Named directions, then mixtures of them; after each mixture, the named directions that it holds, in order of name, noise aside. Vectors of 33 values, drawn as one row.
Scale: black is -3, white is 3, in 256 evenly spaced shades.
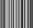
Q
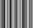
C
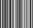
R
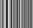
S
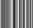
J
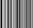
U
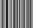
J, S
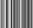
R, S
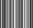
Q, R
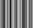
C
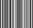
R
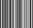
R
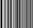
U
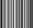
Q, U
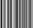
C, U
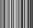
Q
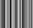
C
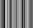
C, Q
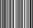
Q, R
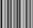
Q, U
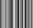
J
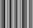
C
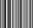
R, S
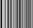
U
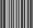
Q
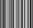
Q, R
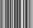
Q, U
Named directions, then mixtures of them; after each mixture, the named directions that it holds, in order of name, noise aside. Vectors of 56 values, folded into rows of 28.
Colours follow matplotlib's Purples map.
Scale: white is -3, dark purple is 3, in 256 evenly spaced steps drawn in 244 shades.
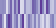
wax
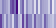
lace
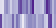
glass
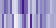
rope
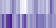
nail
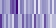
lace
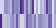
glass, lace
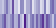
nail, wax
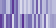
lace, nail, wax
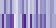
nail, rope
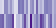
glass, nail, rope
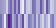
wax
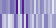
lace, nail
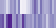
nail, wax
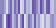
wax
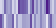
glass, rope, wax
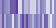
glass, lace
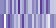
rope, wax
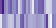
glass, nail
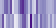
rope
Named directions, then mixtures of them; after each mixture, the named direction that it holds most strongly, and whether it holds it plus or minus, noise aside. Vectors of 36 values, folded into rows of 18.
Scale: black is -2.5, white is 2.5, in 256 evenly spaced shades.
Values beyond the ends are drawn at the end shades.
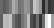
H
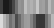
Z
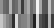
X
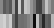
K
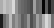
Z, minus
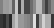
K, minus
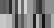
K, plus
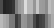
Z, plus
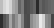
Z, minus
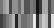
X, minus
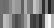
H, plus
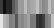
Z, plus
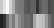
Z, minus
